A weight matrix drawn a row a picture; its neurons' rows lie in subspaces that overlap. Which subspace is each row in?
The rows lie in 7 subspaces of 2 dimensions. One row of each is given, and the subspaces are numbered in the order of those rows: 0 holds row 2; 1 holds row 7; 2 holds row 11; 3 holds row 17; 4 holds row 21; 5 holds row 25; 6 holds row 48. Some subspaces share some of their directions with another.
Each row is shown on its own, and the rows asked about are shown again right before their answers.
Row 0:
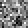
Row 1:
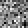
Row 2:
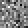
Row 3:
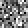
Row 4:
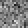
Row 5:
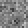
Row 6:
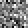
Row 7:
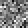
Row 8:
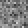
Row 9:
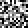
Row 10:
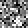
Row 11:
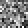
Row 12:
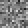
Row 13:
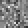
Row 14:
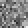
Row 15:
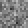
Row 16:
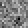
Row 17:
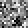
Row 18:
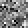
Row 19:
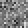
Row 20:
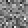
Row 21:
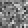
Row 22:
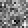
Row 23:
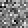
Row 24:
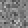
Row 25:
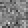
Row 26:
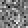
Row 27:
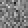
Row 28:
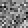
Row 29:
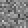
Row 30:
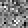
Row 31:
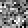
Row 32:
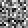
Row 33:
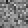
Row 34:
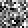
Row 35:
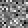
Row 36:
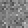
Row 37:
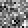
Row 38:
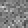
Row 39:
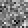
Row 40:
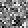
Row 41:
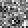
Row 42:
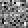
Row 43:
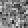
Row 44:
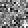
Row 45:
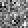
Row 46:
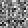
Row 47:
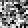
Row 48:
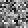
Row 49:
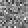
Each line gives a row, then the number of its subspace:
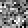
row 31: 4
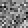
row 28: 1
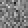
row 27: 0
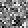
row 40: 3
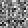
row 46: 5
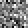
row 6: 1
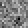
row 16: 3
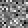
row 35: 4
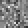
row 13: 0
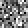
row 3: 3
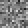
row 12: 5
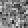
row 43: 4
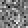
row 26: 0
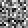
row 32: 5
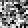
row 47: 4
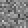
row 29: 6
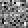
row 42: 2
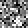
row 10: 3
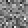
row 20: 1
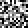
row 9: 2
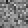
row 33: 6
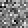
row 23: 6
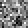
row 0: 3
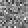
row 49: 1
